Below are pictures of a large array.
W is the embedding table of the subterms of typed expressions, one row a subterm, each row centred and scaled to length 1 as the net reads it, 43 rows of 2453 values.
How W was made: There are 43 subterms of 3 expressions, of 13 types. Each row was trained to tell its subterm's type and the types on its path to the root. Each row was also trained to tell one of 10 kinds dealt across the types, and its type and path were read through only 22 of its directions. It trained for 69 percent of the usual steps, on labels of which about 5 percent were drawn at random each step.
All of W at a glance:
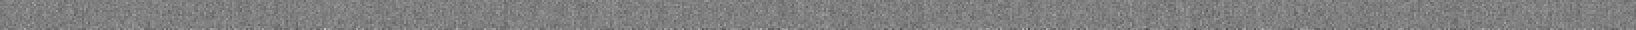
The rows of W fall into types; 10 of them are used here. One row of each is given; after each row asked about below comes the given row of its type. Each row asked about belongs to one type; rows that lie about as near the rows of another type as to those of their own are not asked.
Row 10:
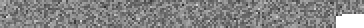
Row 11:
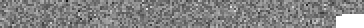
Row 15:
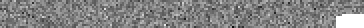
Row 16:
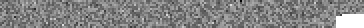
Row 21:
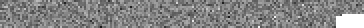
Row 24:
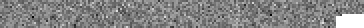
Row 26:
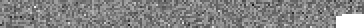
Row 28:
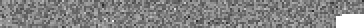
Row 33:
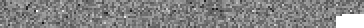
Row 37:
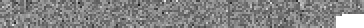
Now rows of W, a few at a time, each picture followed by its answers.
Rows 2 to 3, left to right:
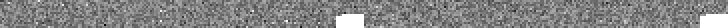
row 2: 15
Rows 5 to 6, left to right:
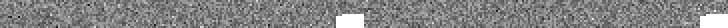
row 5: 28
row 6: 10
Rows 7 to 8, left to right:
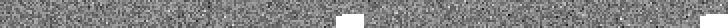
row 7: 16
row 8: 26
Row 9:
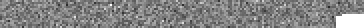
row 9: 28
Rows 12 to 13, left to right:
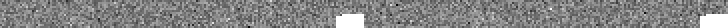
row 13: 33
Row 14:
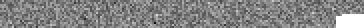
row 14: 21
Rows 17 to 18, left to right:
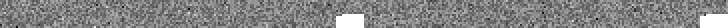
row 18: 37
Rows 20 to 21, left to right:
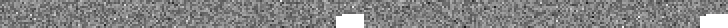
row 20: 16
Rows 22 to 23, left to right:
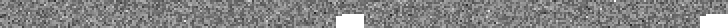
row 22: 28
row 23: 16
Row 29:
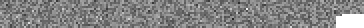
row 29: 16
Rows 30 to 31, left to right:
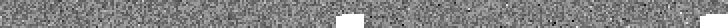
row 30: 21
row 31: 24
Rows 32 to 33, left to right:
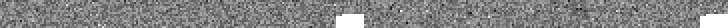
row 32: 15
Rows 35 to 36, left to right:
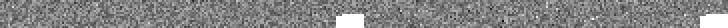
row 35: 21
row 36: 28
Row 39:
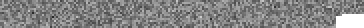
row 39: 21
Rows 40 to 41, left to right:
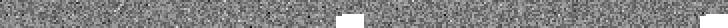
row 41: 15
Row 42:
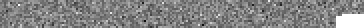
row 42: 24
